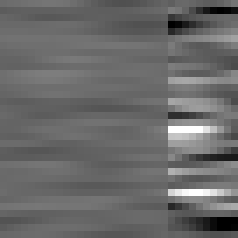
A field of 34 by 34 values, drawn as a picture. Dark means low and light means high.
Histogram: skewed, a long tail of high values. Slope: none. Ninth with the highest average: middle right. Grain: streaks across. Seam: vertical, 70% of the way across, the left part calmer. Average level on the scale: 40%.
